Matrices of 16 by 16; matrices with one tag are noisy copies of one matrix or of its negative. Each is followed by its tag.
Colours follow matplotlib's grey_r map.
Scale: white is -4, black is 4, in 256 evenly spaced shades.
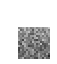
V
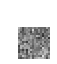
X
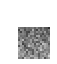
V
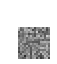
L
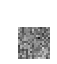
X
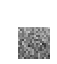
V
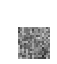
X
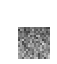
V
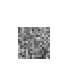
X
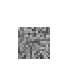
L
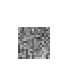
X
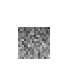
V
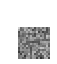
L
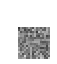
L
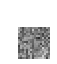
X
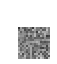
L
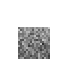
V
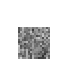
X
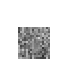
X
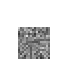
L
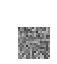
L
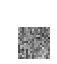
X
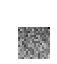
V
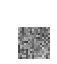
X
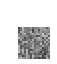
X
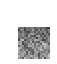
V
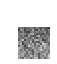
V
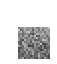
V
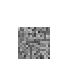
L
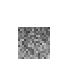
V
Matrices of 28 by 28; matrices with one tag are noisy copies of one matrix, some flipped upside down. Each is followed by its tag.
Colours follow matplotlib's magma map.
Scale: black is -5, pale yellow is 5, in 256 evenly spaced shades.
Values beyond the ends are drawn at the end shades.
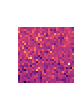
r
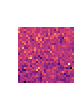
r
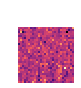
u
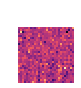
u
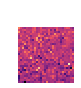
r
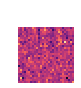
u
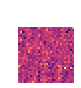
u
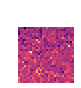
r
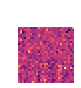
u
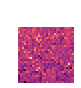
r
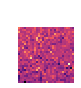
r
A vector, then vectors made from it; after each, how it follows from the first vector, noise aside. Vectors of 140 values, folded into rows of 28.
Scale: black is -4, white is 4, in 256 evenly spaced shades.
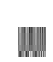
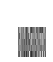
sign-scrambled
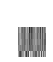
copied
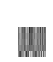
copied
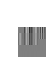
partly zeroed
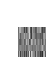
sign-scrambled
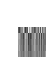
wrapped around
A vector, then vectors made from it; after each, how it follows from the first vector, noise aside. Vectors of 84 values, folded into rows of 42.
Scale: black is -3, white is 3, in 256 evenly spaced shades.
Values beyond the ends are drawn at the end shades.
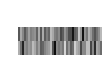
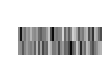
wrapped around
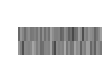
shrunk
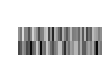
wrapped around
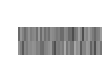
shrunk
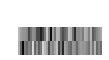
wrapped around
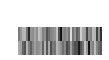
wrapped around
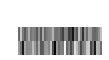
copied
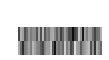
copied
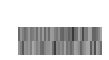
shrunk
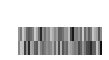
wrapped around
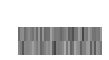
shrunk
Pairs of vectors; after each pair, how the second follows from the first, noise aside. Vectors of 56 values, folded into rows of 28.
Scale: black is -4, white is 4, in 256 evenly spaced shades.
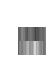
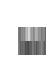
reversed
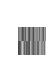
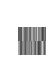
wrapped around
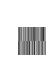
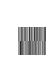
reversed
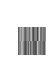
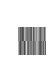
wrapped around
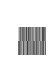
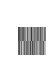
wrapped around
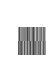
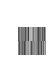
shuffled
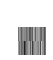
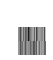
wrapped around
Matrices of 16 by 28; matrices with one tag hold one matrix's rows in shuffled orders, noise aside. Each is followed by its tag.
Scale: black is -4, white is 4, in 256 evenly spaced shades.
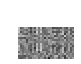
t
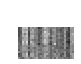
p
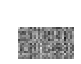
t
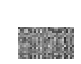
t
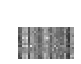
p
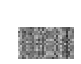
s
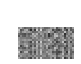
t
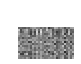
t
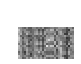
s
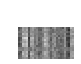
p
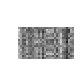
s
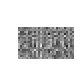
t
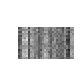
p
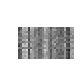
p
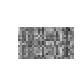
s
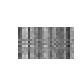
p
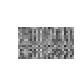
t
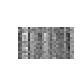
p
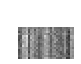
p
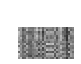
s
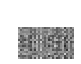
t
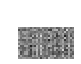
t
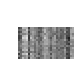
p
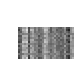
p
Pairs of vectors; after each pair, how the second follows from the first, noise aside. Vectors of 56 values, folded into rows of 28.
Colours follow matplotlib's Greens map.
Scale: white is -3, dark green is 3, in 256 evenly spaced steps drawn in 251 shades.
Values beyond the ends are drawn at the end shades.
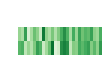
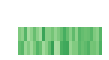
shrunk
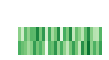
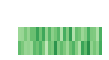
shrunk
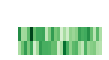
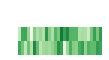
negated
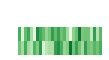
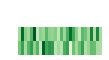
negated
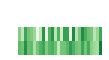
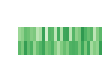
shrunk
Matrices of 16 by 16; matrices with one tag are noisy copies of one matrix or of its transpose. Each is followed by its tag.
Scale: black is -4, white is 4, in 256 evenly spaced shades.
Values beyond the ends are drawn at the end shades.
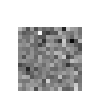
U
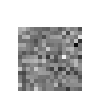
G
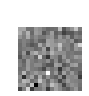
G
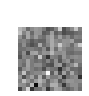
G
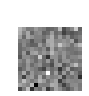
G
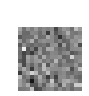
U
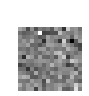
U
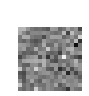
G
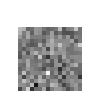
G
